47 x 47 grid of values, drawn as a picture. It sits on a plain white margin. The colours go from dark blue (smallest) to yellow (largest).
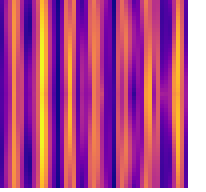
Stripes running up and down repeat 7 times from left to right. It is mirror symmetric from top to bottom. There is no overall slope. Streaks run downward.
